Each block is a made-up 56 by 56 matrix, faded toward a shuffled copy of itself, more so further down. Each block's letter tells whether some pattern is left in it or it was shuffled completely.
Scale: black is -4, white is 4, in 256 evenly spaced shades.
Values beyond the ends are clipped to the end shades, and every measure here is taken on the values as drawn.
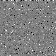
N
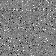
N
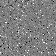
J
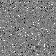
N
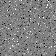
J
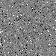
J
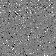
N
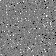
J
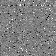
N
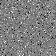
J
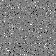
N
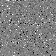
N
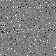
N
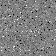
J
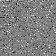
N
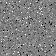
J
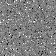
J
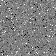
J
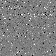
N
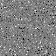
N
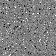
J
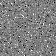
J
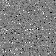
N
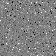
J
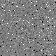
J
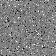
J
